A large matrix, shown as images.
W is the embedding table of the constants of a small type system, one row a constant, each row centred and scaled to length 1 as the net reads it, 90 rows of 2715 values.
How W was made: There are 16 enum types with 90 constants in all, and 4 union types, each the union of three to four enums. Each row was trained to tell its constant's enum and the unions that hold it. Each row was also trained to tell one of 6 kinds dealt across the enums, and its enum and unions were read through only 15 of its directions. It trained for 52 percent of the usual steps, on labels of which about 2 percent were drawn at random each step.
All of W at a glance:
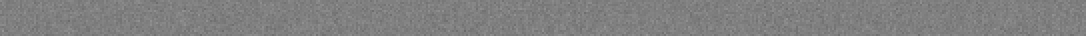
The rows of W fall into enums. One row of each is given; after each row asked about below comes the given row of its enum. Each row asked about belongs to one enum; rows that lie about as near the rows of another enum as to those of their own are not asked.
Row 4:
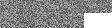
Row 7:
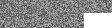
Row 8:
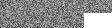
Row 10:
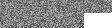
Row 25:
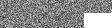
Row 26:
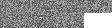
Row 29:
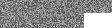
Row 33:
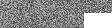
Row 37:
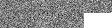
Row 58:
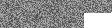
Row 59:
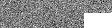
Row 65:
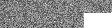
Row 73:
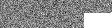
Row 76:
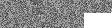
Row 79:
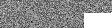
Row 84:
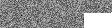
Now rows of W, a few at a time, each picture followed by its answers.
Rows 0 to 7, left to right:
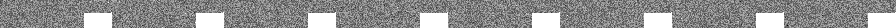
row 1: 73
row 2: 33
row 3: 76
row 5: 7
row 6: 4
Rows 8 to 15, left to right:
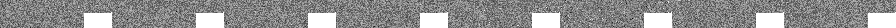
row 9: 10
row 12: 79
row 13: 79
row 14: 4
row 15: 7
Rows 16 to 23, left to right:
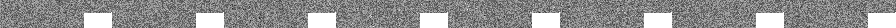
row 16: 84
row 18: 29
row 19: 25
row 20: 79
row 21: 25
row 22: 7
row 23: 8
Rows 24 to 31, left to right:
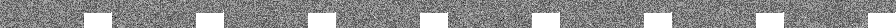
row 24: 84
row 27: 84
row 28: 25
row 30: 10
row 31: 58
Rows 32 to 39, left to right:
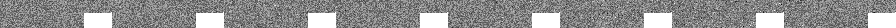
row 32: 26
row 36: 26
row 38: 37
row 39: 59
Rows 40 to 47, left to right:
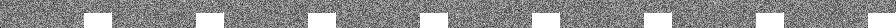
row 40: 7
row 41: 25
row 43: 8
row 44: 29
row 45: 73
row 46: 37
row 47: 58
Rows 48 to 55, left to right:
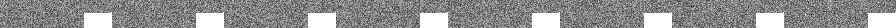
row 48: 58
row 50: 29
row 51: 4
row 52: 7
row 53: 76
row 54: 59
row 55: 37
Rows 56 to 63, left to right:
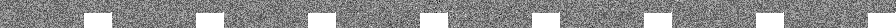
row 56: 4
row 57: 10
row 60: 29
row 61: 25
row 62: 84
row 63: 8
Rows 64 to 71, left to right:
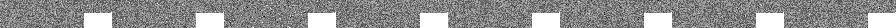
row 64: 10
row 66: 65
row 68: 76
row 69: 79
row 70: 25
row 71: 4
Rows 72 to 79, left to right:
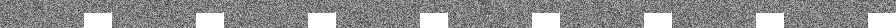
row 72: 65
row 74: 76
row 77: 58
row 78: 58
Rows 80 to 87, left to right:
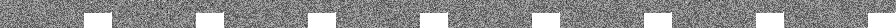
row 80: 33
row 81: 73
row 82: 7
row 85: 4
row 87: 10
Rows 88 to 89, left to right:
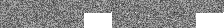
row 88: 58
